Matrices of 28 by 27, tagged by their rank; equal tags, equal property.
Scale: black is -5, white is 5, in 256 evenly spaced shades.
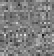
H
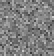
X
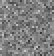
X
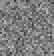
X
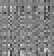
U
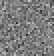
X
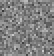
X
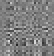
U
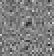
H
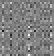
U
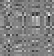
U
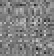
H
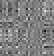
U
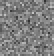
X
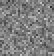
X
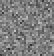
X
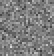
X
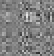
U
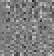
H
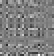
U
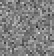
X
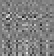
U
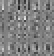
U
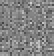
H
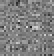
H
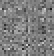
H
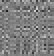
U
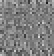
H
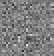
H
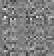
H
